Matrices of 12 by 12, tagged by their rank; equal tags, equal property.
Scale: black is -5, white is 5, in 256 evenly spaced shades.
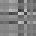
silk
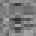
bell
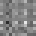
bell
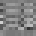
bell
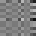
silk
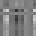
silk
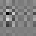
silk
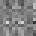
bell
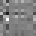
bell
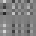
silk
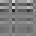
silk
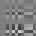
silk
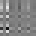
silk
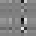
silk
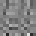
bell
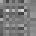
bell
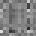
bell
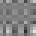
silk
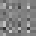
bell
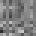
bell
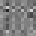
bell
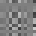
silk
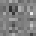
bell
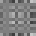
silk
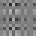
silk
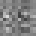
bell
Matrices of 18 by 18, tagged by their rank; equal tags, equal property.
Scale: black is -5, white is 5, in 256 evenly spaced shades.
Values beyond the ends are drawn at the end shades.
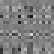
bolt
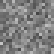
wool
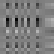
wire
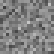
wool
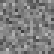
wool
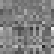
bolt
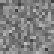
wool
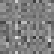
bolt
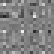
bolt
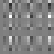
wire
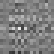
bolt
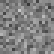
wool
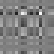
wire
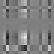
wire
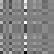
wire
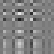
wire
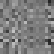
bolt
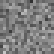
wool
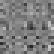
bolt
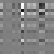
wire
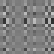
wire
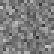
wool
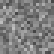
wool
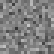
wool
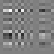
wire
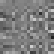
bolt
